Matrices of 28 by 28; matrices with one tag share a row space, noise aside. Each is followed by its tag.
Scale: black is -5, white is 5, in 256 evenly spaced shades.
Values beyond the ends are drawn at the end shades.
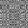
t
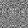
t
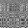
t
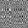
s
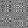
s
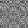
t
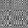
s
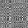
s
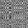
s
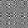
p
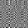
p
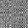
s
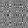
s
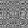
t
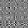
p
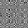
p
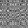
t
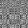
t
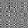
p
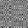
s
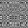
t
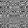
t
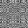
t
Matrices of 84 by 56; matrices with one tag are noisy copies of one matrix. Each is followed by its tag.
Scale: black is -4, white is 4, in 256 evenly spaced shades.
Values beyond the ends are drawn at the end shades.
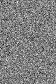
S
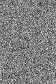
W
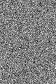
W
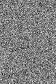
W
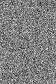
W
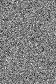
S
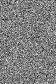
S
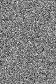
S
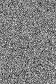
W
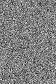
W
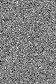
S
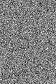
W
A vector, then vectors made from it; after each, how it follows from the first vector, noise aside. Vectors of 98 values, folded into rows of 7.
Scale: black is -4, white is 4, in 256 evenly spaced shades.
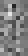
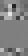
partly zeroed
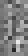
reversed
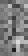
reversed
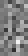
reversed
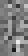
reversed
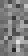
reversed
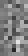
reversed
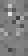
partly zeroed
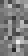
reversed
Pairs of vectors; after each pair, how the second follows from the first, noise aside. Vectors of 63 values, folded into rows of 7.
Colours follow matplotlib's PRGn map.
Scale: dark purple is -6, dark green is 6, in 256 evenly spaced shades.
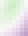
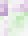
wrapped around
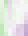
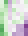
scaled up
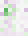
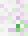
wrapped around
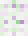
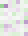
wrapped around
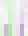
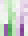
scaled up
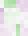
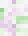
wrapped around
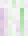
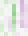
wrapped around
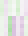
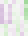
wrapped around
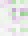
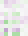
wrapped around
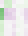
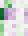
scaled up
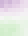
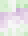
wrapped around
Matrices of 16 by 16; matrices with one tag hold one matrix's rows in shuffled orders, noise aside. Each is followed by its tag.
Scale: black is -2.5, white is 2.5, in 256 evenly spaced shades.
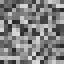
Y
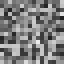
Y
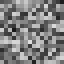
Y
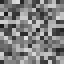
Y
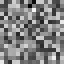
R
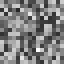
R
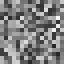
R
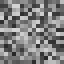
Y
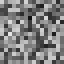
R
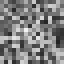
Y
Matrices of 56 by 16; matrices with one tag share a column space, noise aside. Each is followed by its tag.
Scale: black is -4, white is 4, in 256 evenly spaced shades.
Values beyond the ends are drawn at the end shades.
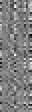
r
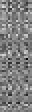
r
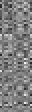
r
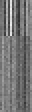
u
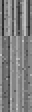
u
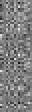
r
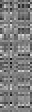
r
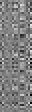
r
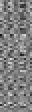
r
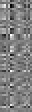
r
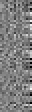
r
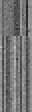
u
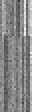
u
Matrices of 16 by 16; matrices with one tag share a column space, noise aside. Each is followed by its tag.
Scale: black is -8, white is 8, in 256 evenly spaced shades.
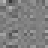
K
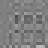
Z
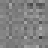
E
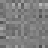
E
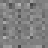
E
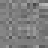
E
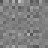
K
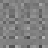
E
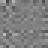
K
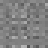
E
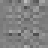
K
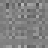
E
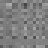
E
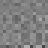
Z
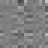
K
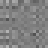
K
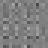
E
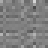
K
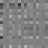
E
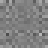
K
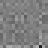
Z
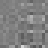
Z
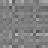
K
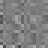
Z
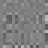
Z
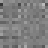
E
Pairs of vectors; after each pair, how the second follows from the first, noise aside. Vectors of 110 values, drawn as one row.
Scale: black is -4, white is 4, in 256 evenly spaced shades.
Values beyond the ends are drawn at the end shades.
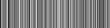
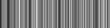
sign-scrambled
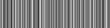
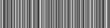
copied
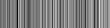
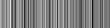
reversed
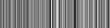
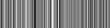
reversed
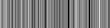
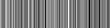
sign-scrambled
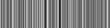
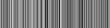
sign-scrambled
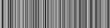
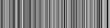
reversed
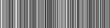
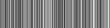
reversed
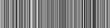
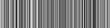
copied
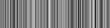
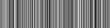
sign-scrambled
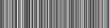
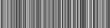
reversed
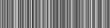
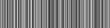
sign-scrambled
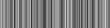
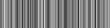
reversed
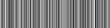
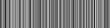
sign-scrambled
